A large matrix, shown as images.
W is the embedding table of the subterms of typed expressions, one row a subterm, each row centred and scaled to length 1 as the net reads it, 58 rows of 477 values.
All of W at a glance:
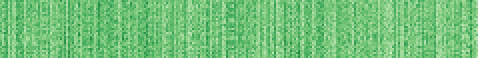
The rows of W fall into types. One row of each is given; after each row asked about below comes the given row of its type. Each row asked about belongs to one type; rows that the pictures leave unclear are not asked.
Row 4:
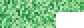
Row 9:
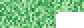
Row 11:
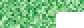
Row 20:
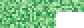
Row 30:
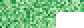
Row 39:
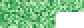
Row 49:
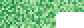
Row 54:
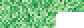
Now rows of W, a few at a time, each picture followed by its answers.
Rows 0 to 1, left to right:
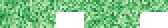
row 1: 11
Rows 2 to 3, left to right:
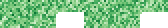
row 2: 11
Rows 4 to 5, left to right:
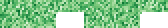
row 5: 9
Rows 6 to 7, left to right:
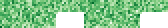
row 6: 4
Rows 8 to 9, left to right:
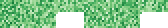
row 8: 49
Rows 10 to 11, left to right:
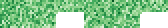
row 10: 49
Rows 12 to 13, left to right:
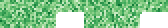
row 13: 54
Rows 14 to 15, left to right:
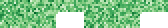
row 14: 49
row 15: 30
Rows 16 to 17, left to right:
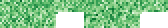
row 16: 54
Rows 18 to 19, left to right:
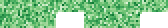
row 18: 4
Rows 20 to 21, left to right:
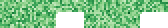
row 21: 4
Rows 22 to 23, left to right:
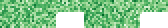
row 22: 30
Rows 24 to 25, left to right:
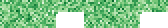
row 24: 54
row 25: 54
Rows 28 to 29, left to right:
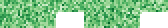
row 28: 4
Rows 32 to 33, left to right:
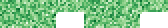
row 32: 39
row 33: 11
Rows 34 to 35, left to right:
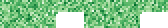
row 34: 54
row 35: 9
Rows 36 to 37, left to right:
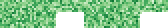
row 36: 20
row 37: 20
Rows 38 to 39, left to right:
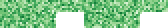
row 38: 20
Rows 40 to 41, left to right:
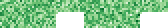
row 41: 39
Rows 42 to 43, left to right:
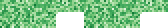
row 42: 30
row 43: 30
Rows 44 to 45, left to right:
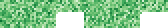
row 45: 9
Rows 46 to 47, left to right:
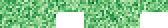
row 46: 11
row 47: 4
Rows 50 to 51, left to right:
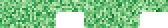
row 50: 20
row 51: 54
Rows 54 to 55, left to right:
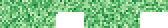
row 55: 20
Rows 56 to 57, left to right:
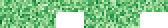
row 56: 20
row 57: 4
